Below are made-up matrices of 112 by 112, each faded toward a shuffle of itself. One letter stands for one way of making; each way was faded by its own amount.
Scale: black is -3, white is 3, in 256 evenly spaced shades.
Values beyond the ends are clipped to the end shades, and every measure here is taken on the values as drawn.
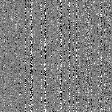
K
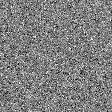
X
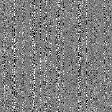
K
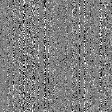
K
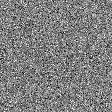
X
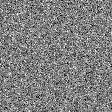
X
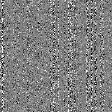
K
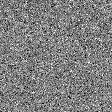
X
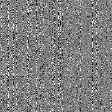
K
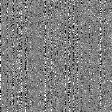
K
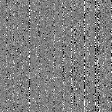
K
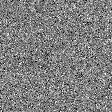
X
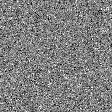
X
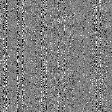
K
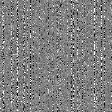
K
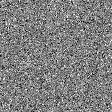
X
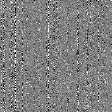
K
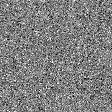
X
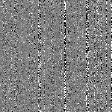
K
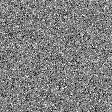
X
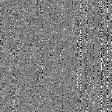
K
